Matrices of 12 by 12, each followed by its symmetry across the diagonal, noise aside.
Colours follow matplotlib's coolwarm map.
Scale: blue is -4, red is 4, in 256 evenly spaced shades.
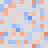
symmetric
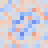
symmetric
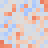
symmetric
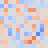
antisymmetric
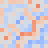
symmetric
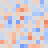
antisymmetric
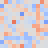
antisymmetric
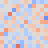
antisymmetric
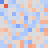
symmetric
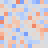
antisymmetric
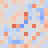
symmetric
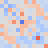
symmetric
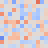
antisymmetric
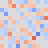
antisymmetric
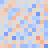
symmetric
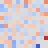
antisymmetric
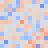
symmetric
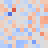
antisymmetric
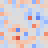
antisymmetric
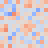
symmetric
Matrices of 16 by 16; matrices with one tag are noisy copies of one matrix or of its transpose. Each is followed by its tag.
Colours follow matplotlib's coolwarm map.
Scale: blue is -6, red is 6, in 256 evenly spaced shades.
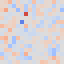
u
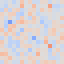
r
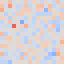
u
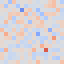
r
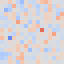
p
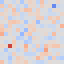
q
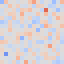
q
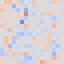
u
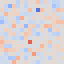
p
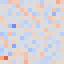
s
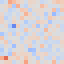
s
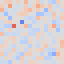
u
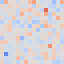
q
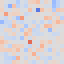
p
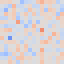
p
